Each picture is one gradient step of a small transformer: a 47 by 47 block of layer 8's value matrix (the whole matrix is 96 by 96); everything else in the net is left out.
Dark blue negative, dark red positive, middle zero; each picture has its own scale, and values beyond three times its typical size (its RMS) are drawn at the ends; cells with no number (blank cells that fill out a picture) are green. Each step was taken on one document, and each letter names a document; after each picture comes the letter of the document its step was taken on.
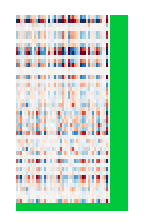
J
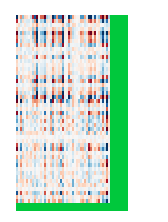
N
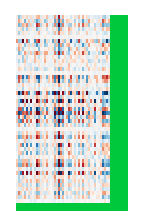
J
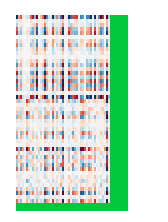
N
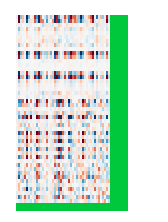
J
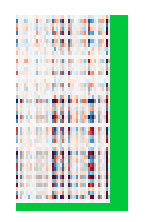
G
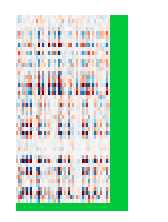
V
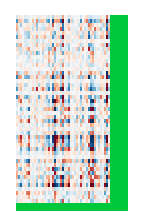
G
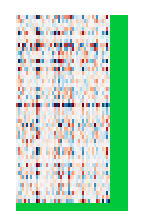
J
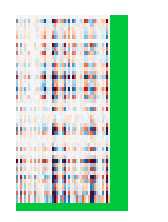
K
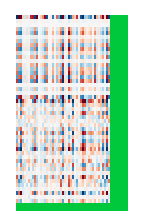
N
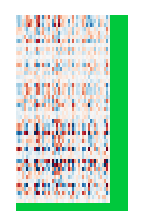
V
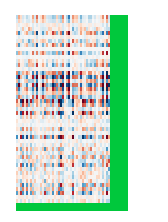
N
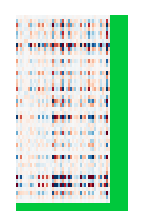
G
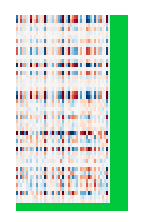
N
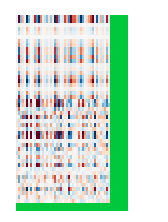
J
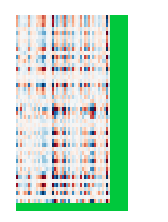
K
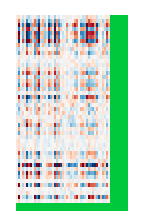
V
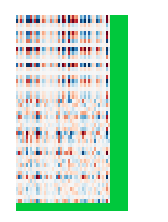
J
